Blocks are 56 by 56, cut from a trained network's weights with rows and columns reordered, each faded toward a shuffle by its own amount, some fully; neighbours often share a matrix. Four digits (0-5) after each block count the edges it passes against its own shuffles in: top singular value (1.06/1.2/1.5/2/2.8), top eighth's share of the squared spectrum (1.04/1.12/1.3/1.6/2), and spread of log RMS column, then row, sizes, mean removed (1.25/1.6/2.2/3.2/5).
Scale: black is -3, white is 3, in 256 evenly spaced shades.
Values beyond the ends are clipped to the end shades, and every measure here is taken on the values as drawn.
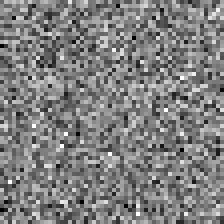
2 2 0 0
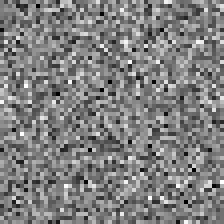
1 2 0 0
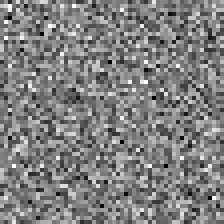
0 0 0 0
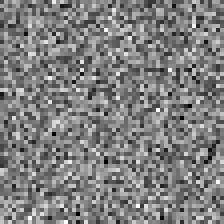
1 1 0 0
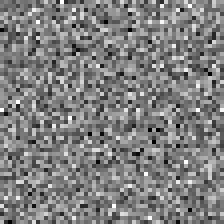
0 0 0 0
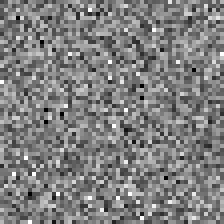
1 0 0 0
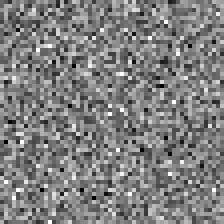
1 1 0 0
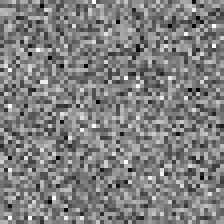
0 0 0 0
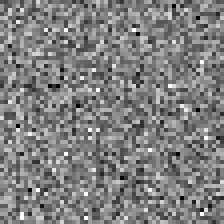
0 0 0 0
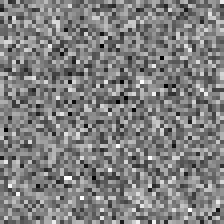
0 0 0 0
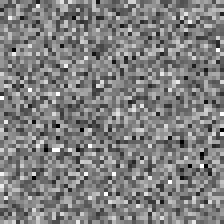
1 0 0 0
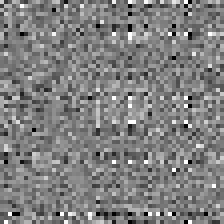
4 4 2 2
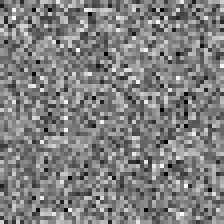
3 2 0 0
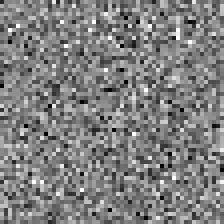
0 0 0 0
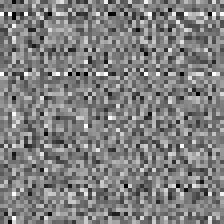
4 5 2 3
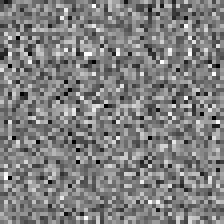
3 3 1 2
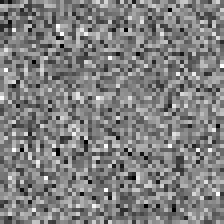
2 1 0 0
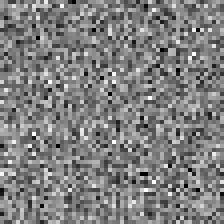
3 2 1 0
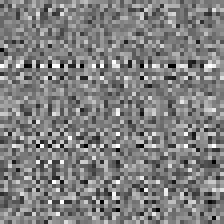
4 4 2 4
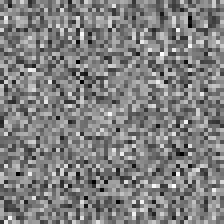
3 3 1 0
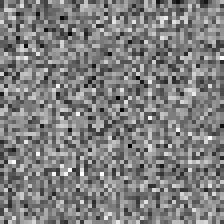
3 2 0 0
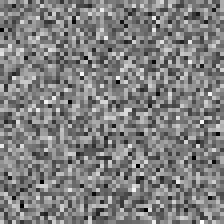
0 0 0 0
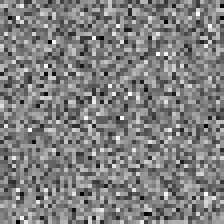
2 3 0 1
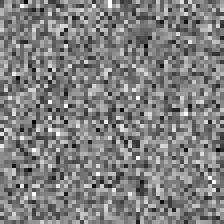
2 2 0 0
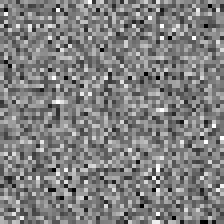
3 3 1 1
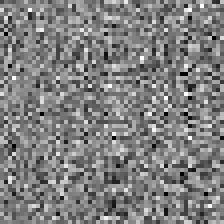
4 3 2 0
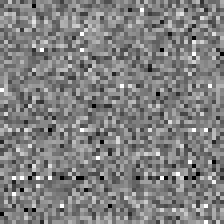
2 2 0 1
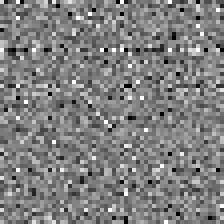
3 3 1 2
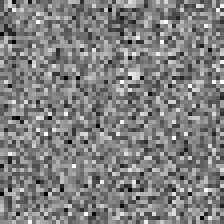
3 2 1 0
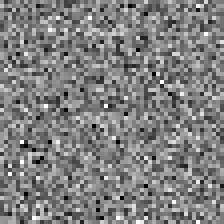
2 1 0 0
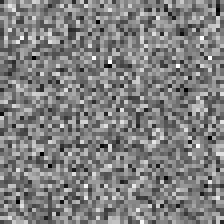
1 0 0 0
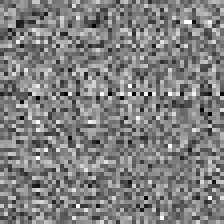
4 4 1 2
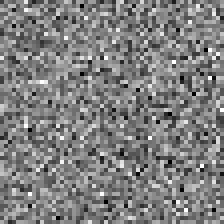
2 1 0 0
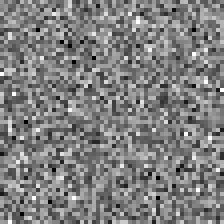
1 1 0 0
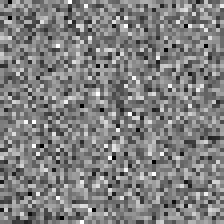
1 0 0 0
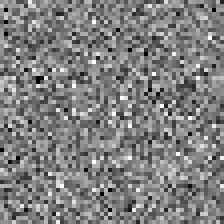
2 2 0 0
